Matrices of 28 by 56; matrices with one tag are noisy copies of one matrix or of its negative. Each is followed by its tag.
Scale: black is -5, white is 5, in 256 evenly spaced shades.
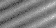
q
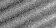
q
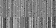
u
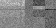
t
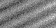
q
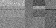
t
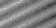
q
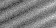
q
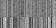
u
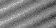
q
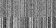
u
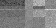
t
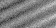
q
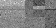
t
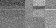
t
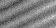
q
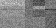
t
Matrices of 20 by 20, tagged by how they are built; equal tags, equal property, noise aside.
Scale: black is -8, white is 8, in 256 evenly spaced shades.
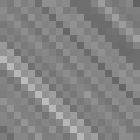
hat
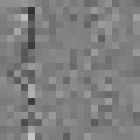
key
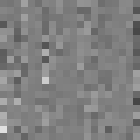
key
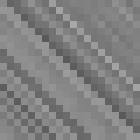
hat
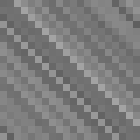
hat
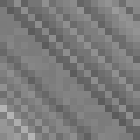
hat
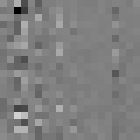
key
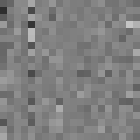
key
